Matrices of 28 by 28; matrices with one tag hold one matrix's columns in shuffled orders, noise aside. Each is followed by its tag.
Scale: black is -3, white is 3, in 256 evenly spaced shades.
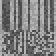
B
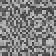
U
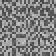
U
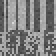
B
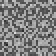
U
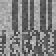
B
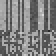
B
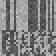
B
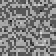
U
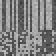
B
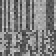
B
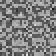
U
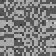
U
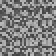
U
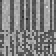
B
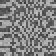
U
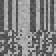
B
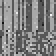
B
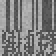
B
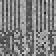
B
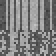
B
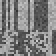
B
